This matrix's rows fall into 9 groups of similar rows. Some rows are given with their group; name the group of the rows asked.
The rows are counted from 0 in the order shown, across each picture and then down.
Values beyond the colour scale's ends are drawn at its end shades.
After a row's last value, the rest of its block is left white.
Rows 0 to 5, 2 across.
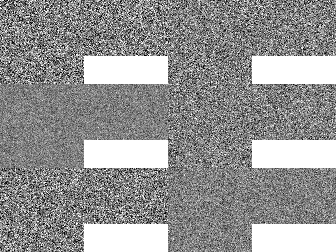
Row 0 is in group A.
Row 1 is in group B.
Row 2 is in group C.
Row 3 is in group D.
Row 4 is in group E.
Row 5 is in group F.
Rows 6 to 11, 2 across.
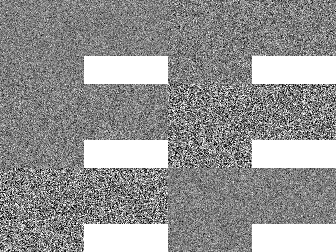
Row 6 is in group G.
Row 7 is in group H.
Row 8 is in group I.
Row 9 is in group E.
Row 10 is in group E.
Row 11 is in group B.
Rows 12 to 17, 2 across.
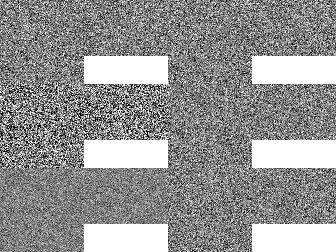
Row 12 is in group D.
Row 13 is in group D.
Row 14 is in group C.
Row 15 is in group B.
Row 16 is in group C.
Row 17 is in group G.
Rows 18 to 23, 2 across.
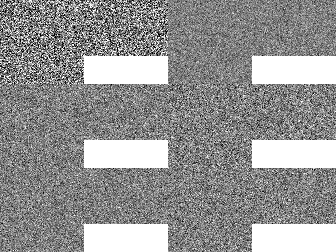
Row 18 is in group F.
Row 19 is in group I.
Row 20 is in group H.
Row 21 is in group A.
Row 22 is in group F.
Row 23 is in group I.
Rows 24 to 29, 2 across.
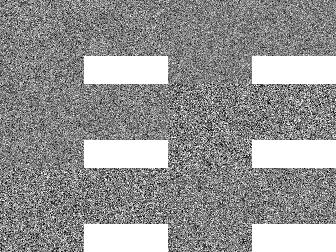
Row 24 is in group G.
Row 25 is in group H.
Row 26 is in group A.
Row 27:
A
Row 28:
E
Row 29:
D
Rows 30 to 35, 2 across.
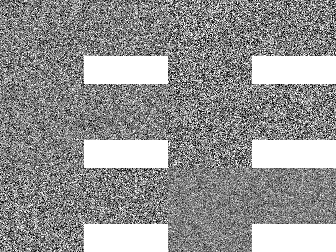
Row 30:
E
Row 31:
G
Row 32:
A
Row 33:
H
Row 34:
E
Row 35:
D
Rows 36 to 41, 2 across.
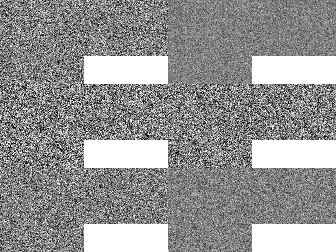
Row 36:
G
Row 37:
F
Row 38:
A
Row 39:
D
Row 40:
B
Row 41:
D
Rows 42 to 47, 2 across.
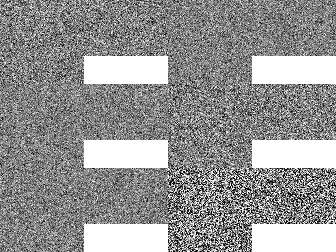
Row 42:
G
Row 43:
G
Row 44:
E
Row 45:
C
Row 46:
I
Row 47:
G
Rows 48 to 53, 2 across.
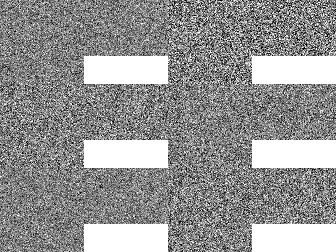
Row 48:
D
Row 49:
F
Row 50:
I
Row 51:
G
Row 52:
B
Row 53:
C
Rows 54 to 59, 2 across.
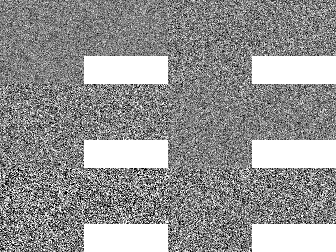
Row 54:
D
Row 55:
E
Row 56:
C
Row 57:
B
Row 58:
C
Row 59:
B
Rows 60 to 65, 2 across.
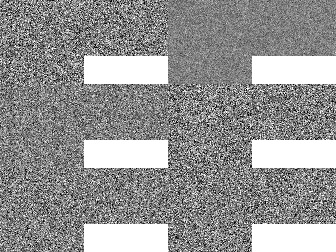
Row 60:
H
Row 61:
A
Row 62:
F
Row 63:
G
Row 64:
I
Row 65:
D
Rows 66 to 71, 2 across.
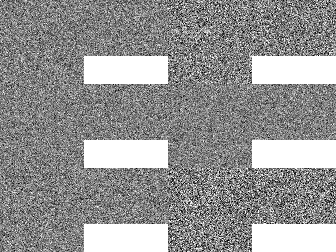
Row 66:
E
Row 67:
F
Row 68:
F
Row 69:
H
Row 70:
C
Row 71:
G
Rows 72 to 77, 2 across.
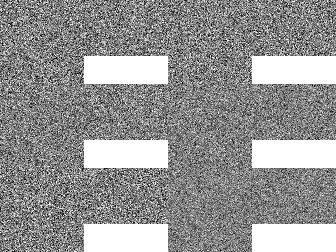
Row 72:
D
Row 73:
F
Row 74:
D
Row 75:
I
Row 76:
F
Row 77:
D
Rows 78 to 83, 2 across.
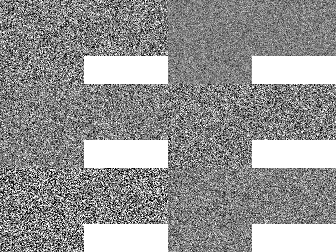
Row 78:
I
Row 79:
E
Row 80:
F
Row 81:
B
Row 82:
F
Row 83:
C
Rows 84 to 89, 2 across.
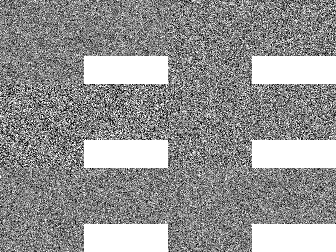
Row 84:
A
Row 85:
E
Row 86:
I
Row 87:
F
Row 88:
B
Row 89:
G
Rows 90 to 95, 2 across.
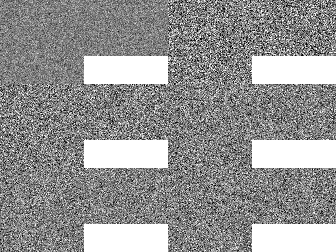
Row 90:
E
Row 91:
F
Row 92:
I
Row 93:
G
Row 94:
G
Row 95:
I
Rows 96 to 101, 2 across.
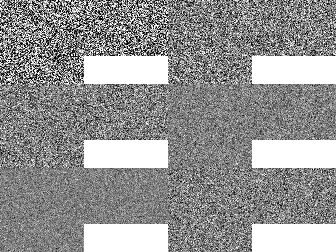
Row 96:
B
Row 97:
A
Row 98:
D
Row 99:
I
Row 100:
E
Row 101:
I
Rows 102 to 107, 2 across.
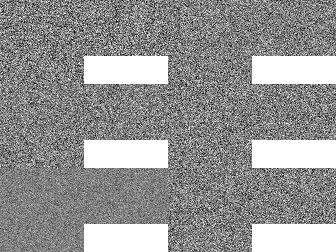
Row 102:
I
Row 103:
G
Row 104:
D
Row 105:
F
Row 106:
I
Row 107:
C
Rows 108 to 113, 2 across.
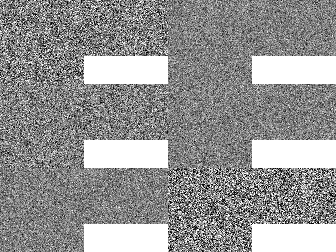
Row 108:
A
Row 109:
F
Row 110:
D
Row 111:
G
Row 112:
F
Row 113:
I
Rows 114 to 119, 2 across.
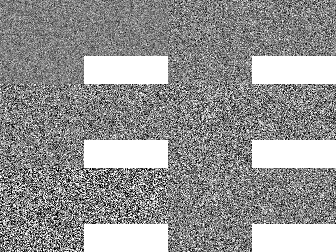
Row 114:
I
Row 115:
F
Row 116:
A
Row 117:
G
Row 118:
B
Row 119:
G
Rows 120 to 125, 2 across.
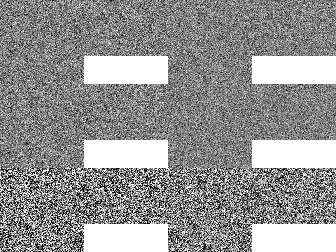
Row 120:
H
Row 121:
D
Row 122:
D
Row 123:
F
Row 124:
D
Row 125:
D
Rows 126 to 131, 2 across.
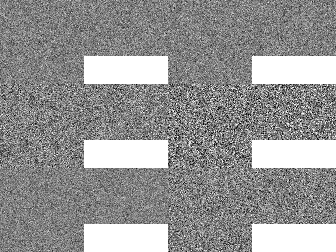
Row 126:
C
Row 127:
I
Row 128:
D
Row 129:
E
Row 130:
D
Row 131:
G
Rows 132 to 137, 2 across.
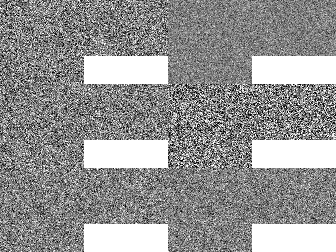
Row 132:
G
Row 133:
F
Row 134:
C
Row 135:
C
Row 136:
A
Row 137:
A
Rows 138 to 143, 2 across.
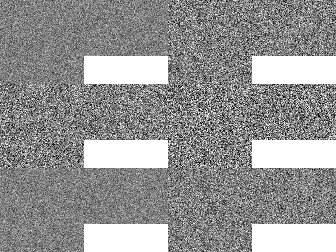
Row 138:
H
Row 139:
D
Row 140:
A
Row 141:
F
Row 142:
A
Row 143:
I
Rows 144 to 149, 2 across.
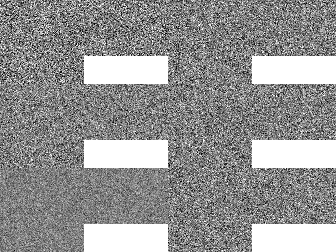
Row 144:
G
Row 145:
E
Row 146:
G
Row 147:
E
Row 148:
C
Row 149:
A
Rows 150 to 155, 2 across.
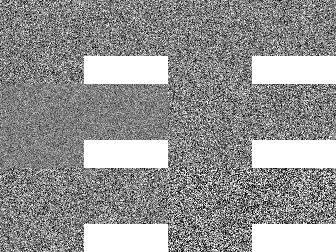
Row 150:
H
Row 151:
I
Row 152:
E
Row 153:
F
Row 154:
I
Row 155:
D
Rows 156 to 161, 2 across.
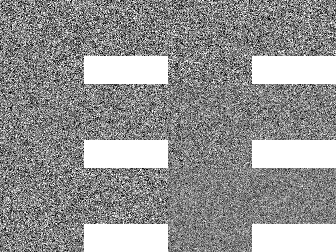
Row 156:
H
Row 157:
A
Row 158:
D
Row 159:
C
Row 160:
C
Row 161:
H
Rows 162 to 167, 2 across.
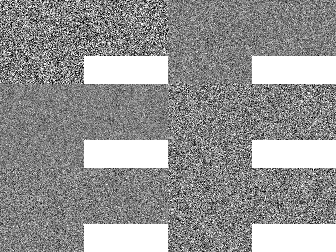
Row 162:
D
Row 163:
E
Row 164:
I
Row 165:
D
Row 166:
F
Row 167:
I
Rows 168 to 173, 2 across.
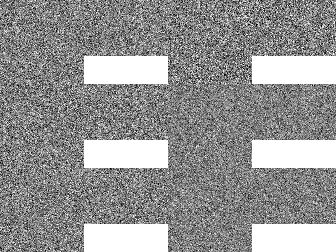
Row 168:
A
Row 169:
B
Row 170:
C
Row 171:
I
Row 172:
H
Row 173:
C
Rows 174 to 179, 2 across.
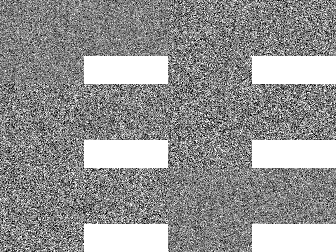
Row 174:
F
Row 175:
F
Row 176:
A
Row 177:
C
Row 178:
A
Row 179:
H
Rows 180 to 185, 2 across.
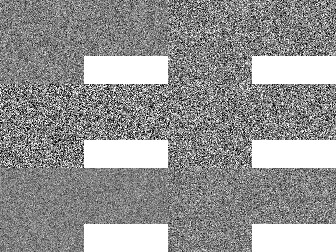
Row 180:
I
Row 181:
F
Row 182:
B
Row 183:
F
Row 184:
I
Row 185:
F
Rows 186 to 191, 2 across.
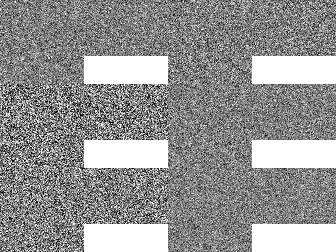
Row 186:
E
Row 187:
E
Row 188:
C
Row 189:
E
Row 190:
F
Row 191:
D
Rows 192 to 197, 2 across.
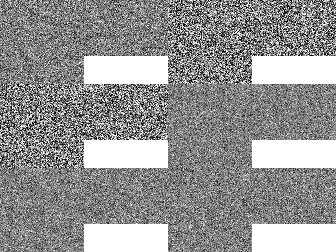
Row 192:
D
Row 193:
I
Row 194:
F
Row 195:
F
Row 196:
A
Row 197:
E
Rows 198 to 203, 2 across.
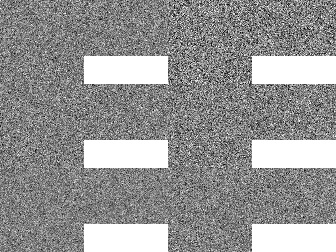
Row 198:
B
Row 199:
G
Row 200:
B
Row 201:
A
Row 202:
A
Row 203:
B
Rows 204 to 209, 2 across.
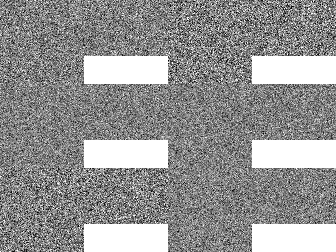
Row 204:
A
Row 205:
I
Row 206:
F
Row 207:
E
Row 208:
B
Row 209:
G
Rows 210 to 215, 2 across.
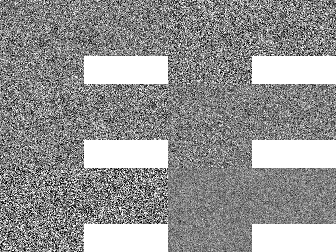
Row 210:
A
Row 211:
G
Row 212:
G
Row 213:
C
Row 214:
E
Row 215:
C
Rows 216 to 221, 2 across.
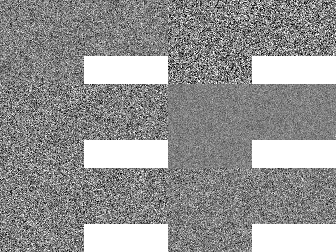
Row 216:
D
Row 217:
B
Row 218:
B
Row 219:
A
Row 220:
D
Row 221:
H
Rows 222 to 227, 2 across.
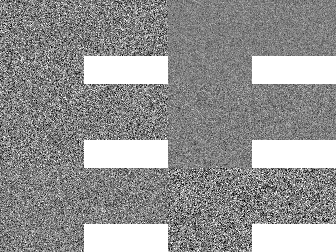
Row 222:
E
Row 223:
E
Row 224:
B
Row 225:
D
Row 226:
G
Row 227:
H
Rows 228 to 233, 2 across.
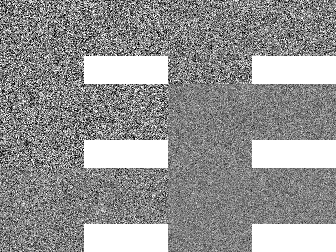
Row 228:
F
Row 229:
H
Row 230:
D
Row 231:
E
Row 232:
G
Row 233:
D
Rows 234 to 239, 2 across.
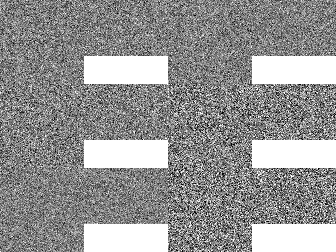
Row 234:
C
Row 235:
G
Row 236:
B
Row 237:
C
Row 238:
H
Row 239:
F
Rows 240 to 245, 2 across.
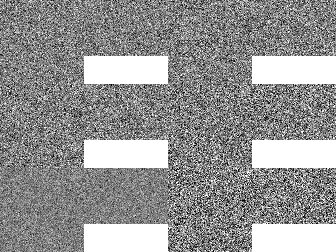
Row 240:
F
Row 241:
C
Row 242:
H
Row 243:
B
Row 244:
B
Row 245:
H
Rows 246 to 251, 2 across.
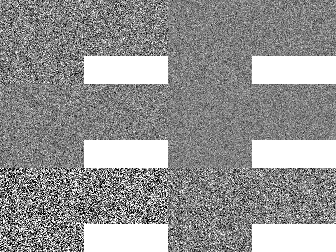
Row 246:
D
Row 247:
E
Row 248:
B
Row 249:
F
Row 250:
A
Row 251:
C
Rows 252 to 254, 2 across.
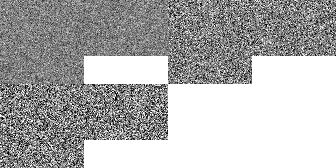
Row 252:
D
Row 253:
G
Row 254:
I
